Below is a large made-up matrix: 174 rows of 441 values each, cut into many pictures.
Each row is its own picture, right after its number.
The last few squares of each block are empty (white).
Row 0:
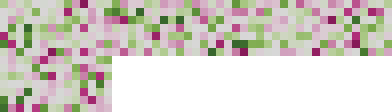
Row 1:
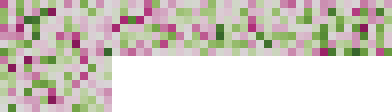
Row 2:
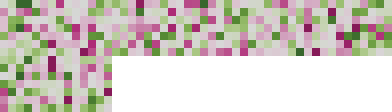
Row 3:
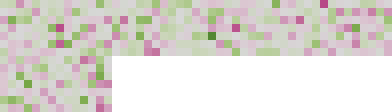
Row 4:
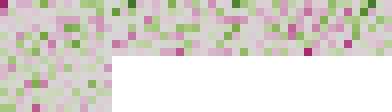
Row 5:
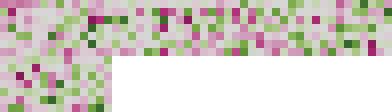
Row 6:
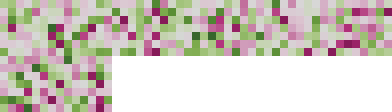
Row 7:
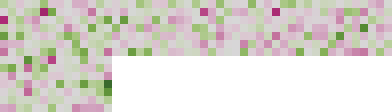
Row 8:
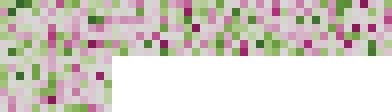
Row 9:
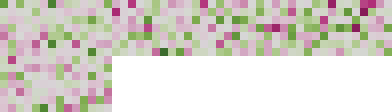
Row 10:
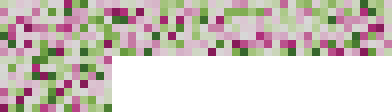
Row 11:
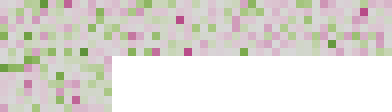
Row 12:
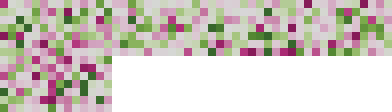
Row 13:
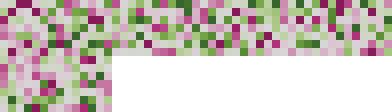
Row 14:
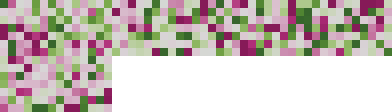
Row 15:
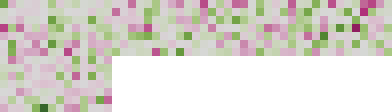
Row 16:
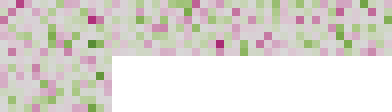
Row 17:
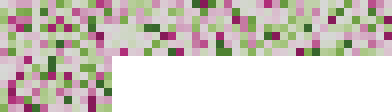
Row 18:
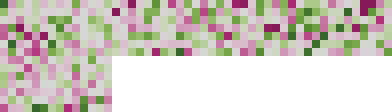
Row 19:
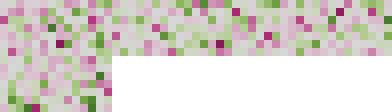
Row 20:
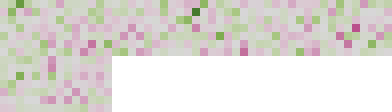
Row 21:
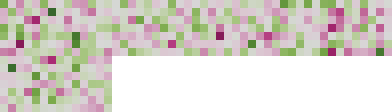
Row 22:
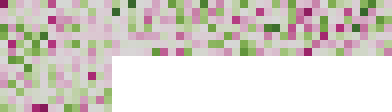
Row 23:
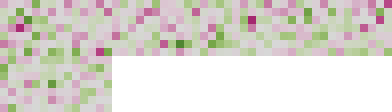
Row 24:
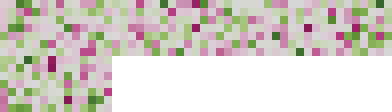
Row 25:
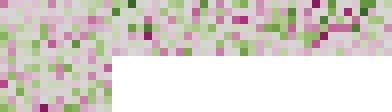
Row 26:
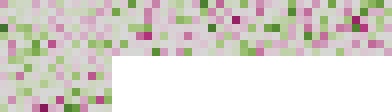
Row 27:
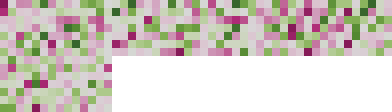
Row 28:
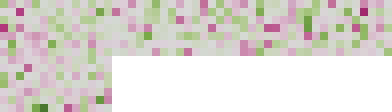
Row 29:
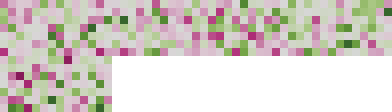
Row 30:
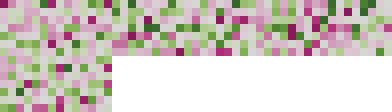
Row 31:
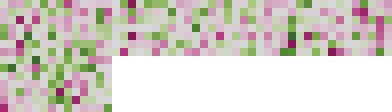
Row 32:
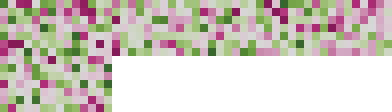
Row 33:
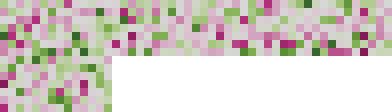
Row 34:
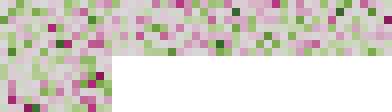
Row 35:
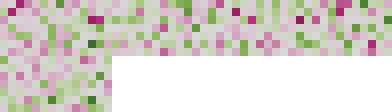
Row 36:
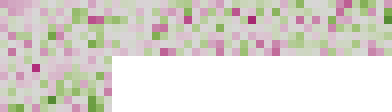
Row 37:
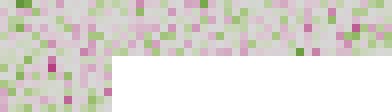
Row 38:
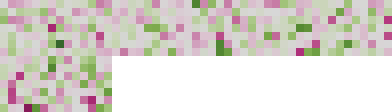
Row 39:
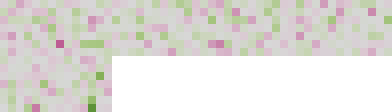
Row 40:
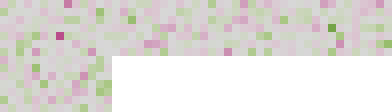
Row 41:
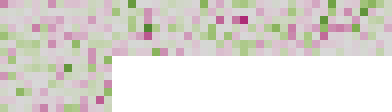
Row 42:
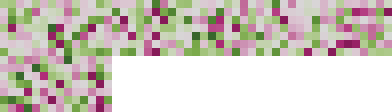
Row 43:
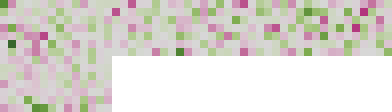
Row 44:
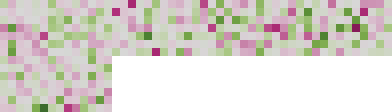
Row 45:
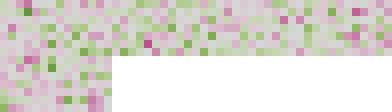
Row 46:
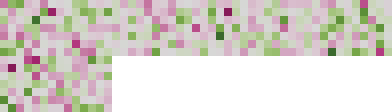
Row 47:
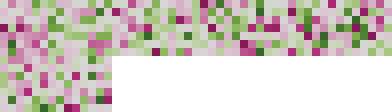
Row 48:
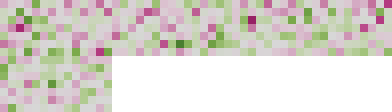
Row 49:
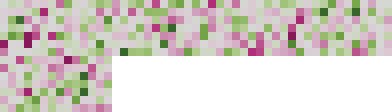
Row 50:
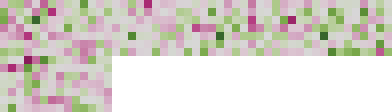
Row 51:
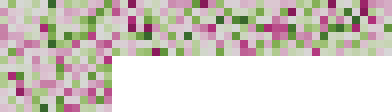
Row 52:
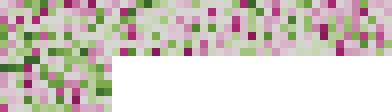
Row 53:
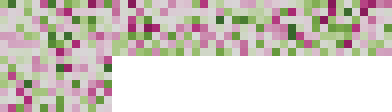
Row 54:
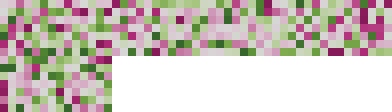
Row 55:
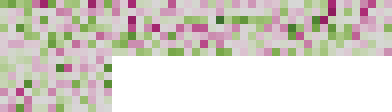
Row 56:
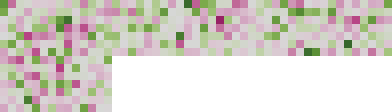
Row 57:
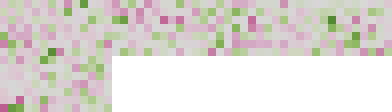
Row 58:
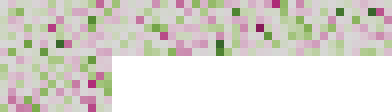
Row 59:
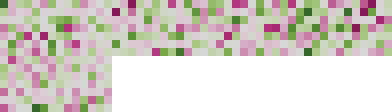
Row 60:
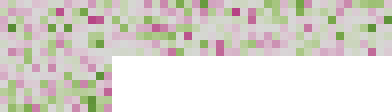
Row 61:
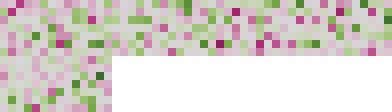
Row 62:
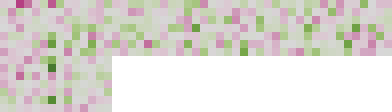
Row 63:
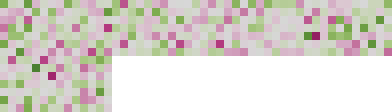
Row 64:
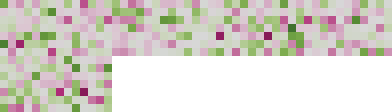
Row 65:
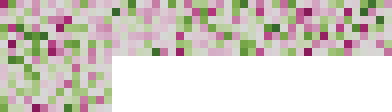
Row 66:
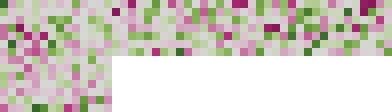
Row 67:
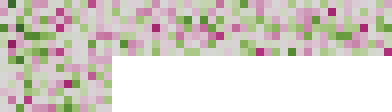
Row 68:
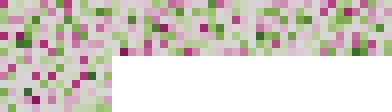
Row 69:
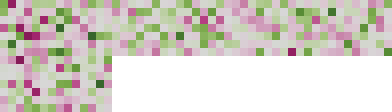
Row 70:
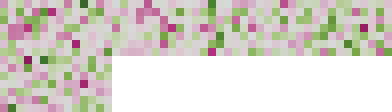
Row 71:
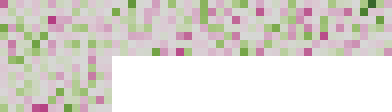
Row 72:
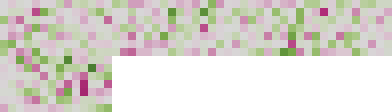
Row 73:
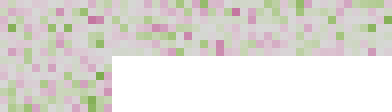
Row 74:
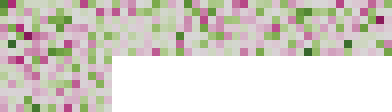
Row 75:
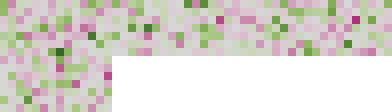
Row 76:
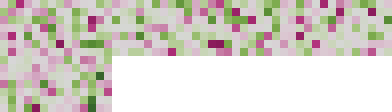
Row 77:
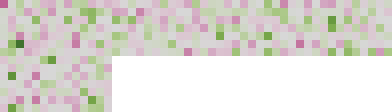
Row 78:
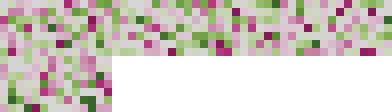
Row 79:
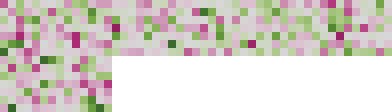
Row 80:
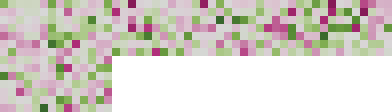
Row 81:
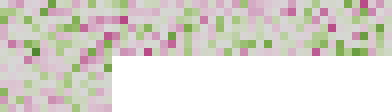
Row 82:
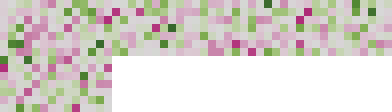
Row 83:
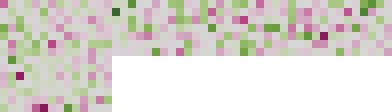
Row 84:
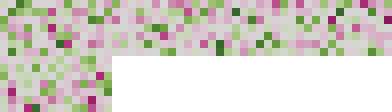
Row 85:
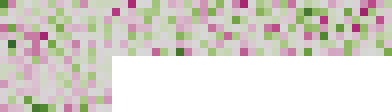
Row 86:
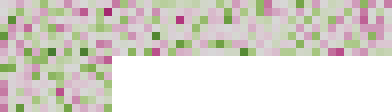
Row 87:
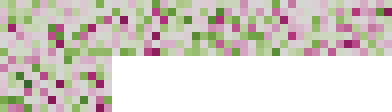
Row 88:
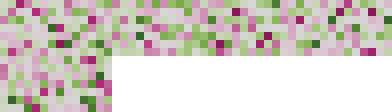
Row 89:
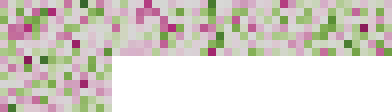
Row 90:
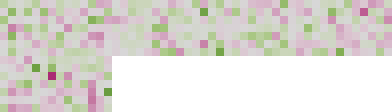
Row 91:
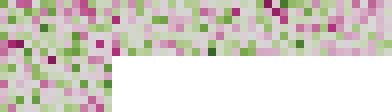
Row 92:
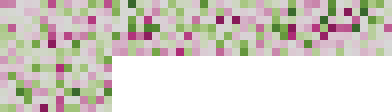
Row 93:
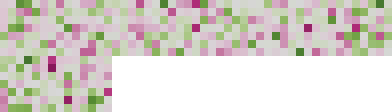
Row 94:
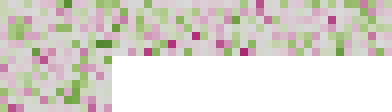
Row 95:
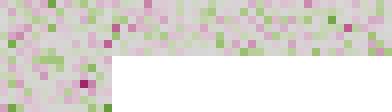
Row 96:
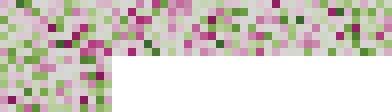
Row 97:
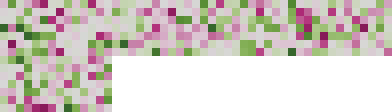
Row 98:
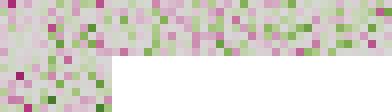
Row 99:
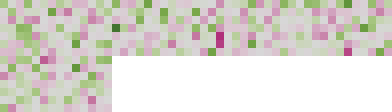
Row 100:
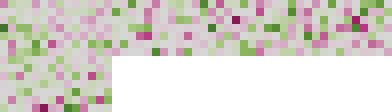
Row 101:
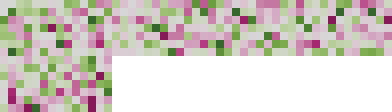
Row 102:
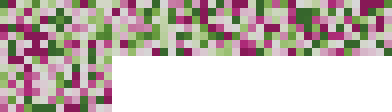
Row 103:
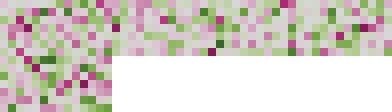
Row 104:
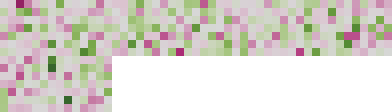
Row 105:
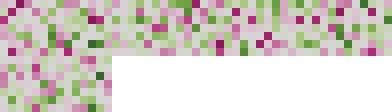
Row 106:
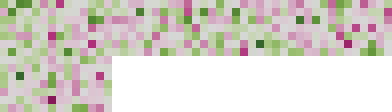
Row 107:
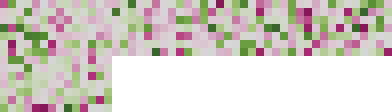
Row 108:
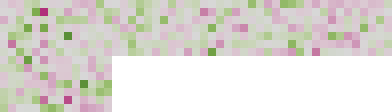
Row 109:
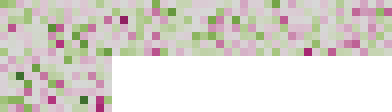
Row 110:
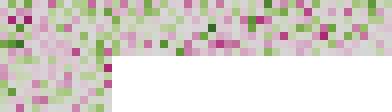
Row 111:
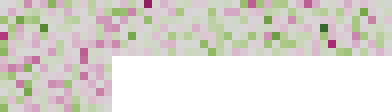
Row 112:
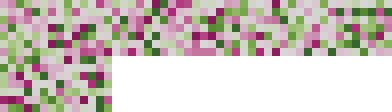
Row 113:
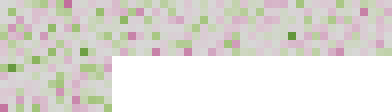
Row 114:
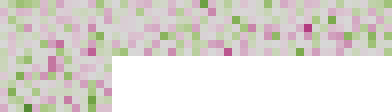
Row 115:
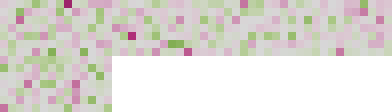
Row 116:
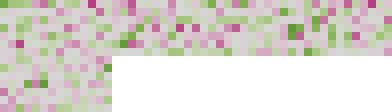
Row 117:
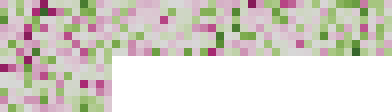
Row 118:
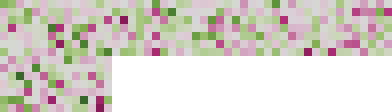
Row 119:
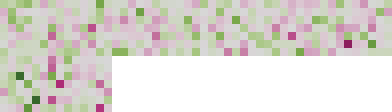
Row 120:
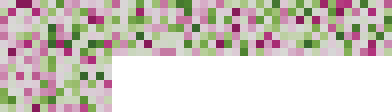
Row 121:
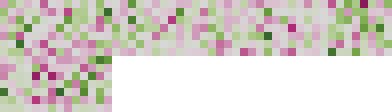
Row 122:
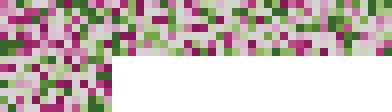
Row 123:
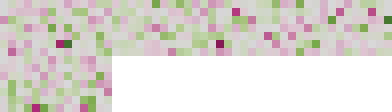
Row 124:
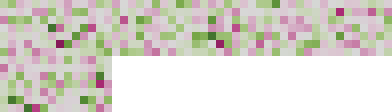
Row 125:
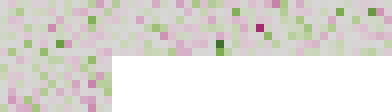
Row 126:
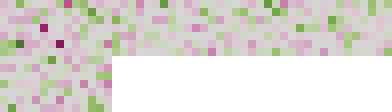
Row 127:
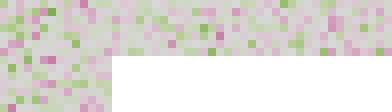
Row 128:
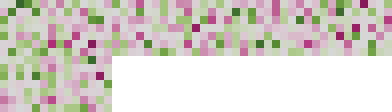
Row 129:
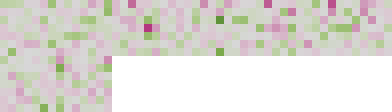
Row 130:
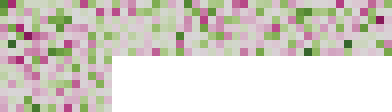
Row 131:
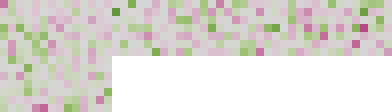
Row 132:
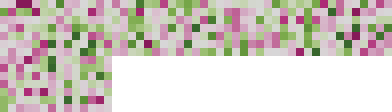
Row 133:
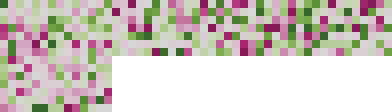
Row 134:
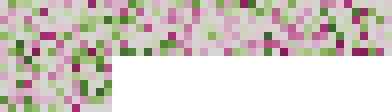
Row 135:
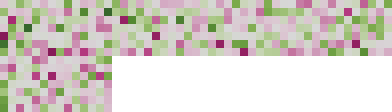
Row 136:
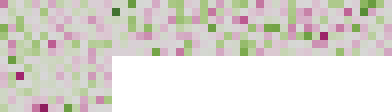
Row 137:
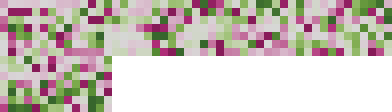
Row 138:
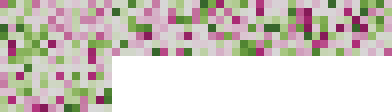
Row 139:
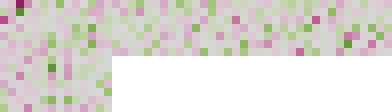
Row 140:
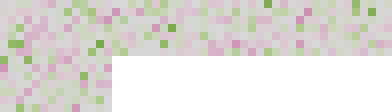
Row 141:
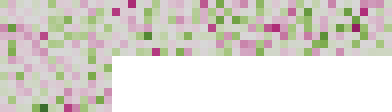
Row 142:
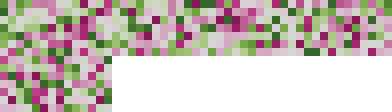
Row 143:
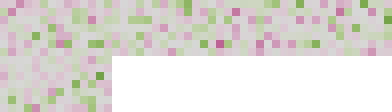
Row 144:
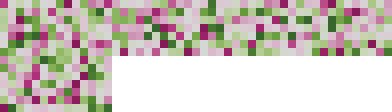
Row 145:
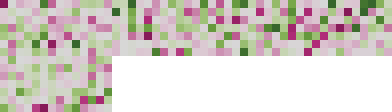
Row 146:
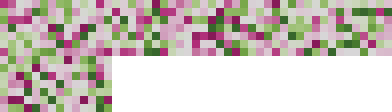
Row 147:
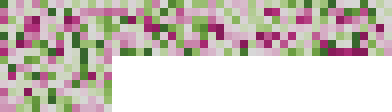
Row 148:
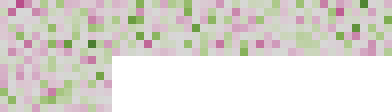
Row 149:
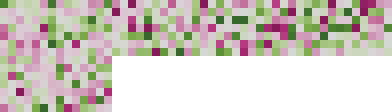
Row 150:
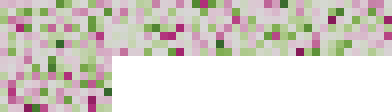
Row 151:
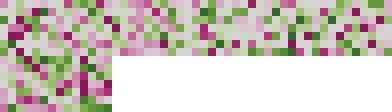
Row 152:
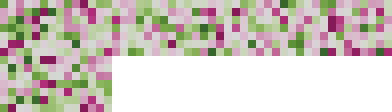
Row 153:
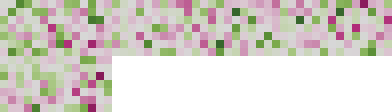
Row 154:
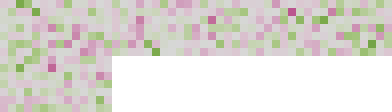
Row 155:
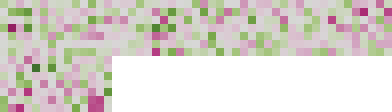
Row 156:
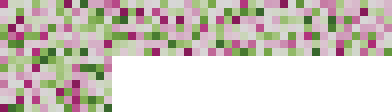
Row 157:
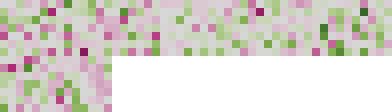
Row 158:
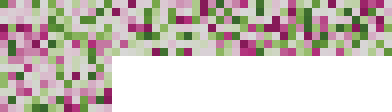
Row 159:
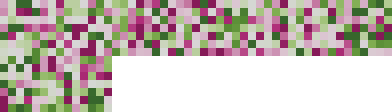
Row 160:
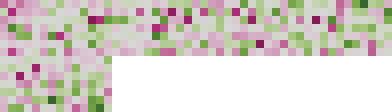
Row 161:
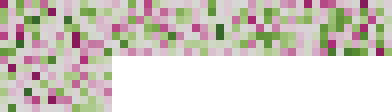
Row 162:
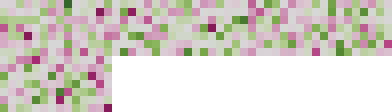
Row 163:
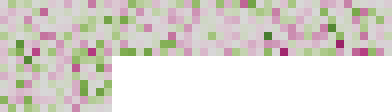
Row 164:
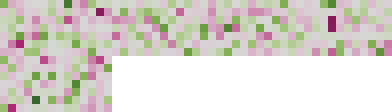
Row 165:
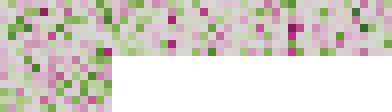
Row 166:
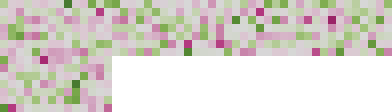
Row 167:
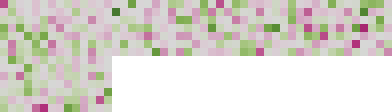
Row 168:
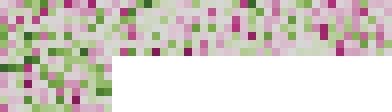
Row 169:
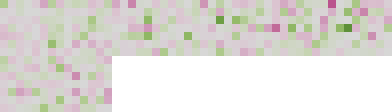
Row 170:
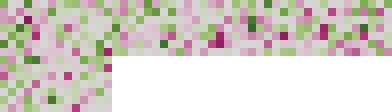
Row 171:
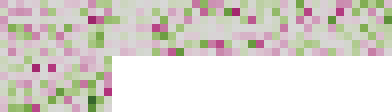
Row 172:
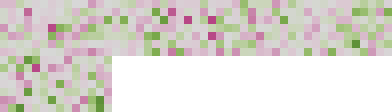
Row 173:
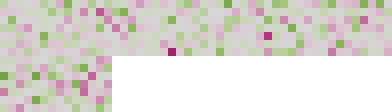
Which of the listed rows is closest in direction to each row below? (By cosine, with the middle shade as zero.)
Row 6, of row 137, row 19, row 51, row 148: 19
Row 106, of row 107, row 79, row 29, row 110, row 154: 154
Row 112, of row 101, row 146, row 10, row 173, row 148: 146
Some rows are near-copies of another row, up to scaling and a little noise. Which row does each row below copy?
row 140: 82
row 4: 27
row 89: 70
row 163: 134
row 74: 130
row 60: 73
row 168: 52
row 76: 39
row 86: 54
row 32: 91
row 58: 125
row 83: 136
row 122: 126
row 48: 23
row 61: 143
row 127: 152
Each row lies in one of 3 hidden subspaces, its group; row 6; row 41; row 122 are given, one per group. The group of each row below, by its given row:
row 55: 41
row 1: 122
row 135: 122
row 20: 6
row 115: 122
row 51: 41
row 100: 41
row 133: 41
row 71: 41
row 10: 122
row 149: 41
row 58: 6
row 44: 41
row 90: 6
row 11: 122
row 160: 6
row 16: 6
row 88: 6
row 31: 122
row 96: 6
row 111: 122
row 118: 6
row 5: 6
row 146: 6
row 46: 122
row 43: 41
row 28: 41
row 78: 6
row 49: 122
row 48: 122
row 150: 6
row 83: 41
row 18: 41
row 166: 122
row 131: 41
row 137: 6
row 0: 122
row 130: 41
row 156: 122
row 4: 41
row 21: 122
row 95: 122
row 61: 6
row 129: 41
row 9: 41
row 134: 122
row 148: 6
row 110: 122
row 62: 6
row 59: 41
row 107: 41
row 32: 122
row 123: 6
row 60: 6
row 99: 122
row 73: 6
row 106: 6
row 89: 122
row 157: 122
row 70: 122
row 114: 6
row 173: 122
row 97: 41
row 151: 122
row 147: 122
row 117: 122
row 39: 6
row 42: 6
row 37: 6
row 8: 6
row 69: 41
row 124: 6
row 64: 122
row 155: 6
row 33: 122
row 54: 122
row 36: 6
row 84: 6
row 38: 6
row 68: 122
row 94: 122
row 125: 6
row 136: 41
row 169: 41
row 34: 6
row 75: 41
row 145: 41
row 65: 41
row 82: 122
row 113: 122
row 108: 122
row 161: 122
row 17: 6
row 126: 122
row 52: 122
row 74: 41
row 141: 41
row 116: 41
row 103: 122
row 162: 122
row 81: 122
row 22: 41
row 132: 6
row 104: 6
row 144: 122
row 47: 41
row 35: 6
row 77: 122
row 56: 41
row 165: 122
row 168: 122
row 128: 6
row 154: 6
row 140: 122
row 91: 122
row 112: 6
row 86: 122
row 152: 122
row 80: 41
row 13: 6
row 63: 122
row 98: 6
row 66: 41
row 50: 122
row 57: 122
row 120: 6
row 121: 122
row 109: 6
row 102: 41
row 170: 122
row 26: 41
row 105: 6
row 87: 6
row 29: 6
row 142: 41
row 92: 41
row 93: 6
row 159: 6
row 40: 122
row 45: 6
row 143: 6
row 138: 41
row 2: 6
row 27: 41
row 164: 122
